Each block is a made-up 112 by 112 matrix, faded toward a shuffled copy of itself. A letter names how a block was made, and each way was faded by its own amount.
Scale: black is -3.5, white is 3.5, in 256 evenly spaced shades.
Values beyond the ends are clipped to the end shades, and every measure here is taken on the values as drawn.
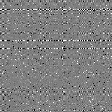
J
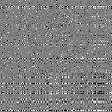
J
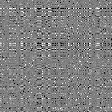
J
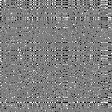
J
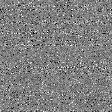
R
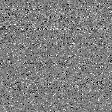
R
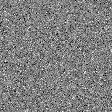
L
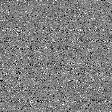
R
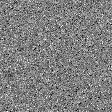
L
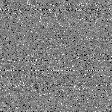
R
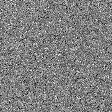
L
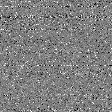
R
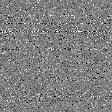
R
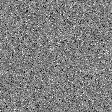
L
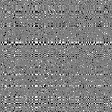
J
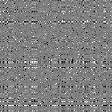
J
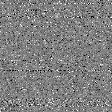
R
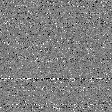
R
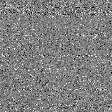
R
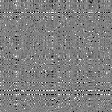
J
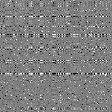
J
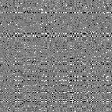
J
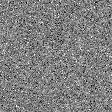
L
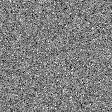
L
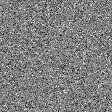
L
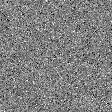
L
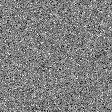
L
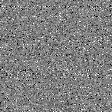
R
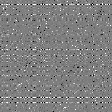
J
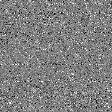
R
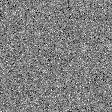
L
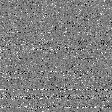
R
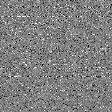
R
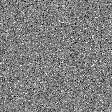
L
